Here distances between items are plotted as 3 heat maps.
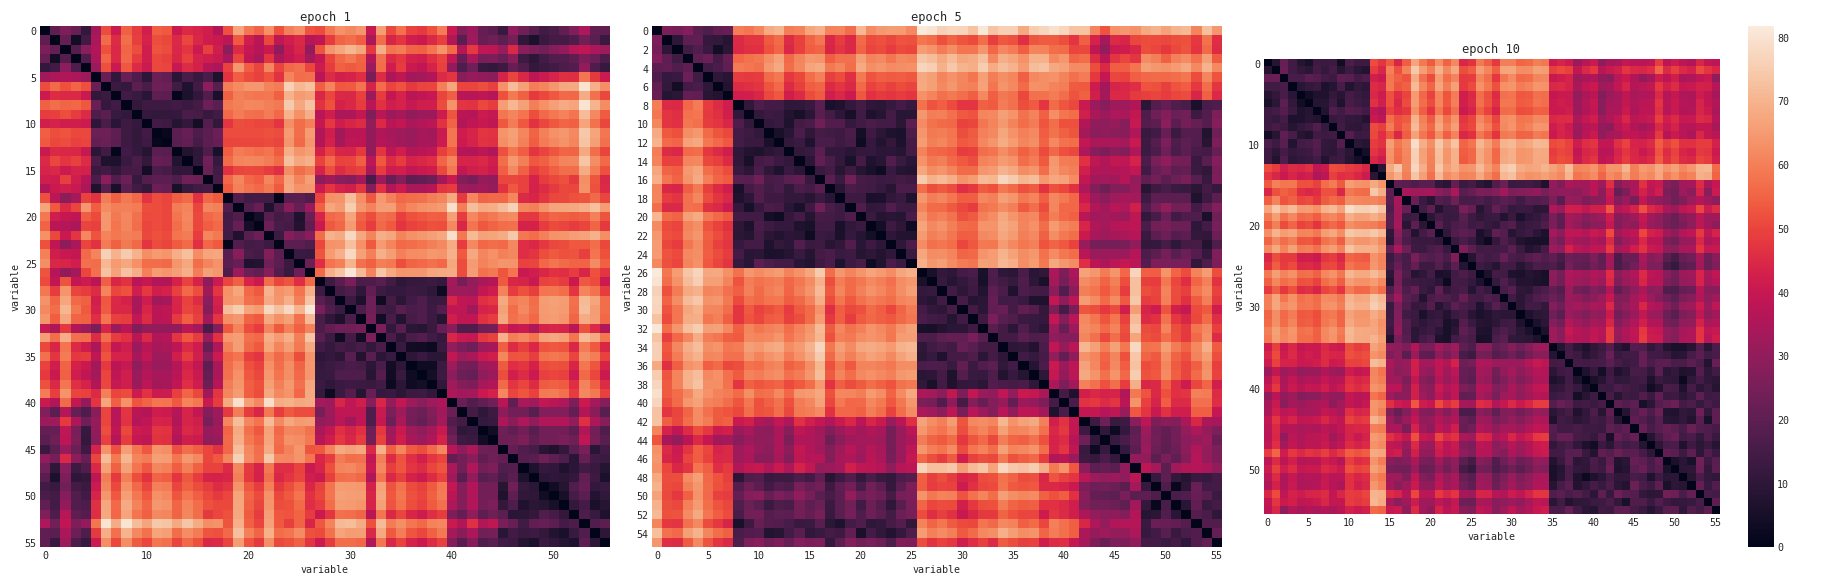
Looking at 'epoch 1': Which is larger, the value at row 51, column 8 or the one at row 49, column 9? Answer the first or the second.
the first
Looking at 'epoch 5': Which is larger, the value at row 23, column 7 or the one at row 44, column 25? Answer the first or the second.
the first
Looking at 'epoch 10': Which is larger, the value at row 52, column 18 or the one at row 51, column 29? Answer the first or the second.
the first
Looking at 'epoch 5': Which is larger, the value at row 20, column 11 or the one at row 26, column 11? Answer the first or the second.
the second
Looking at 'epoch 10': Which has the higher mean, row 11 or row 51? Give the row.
11
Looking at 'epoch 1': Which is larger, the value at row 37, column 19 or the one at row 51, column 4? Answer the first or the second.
the first
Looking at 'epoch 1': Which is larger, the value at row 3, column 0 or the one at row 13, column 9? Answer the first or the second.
the first
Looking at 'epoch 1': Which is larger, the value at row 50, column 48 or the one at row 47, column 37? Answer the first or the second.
the second
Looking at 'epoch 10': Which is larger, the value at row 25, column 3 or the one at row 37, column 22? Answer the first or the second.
the first
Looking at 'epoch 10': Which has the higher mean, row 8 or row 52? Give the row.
8
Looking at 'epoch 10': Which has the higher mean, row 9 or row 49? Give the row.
9
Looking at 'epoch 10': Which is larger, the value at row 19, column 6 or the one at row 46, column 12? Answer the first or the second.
the first
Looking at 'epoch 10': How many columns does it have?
56
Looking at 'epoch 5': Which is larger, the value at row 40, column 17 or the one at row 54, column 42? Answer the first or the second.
the first
